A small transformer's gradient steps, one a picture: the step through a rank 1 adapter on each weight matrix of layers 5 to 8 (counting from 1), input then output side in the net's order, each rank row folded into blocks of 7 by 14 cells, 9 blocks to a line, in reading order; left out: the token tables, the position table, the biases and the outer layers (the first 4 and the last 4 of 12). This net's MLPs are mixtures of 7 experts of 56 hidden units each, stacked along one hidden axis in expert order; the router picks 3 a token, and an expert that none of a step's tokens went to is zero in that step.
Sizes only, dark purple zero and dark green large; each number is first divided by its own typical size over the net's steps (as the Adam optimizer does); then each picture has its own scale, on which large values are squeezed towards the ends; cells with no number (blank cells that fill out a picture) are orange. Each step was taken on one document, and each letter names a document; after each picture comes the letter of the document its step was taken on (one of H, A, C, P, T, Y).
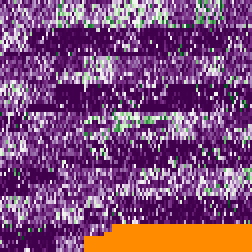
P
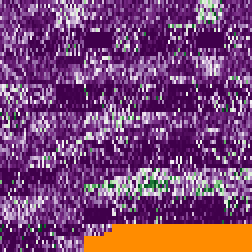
P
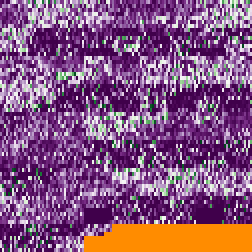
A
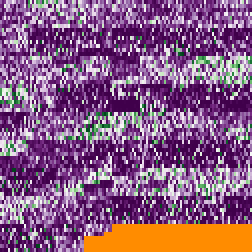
A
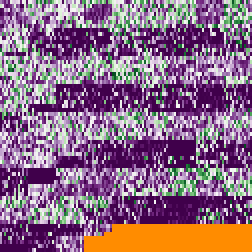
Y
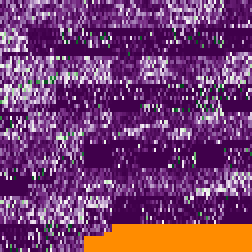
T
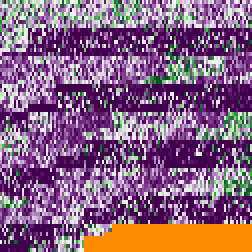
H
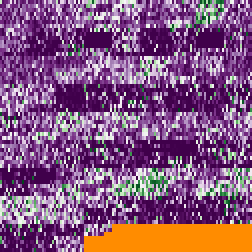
P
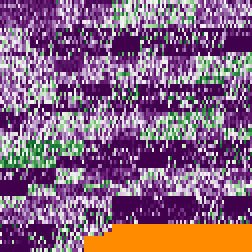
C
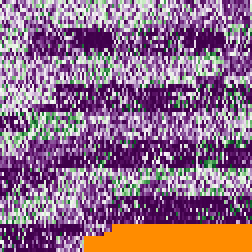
Y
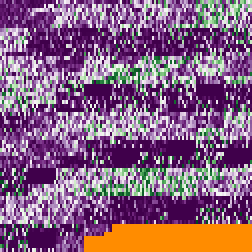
Y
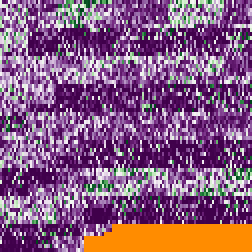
P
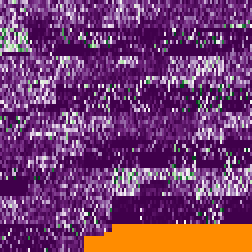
T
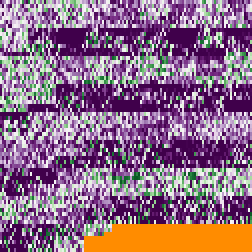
H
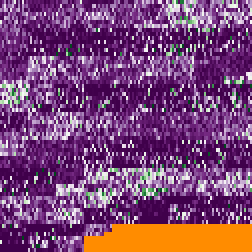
A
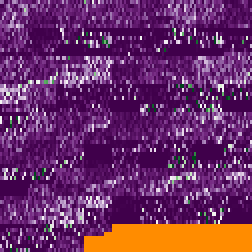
T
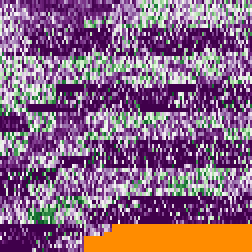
Y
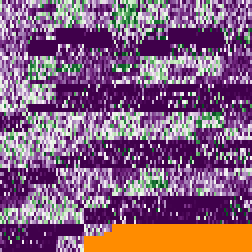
Y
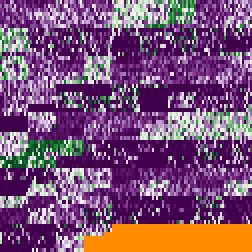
C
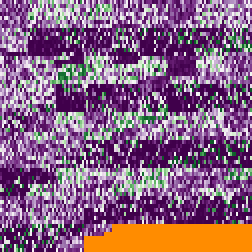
P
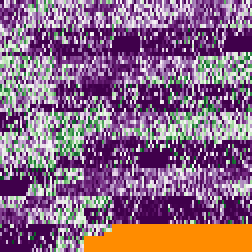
C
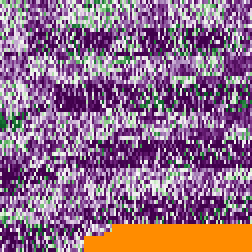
P
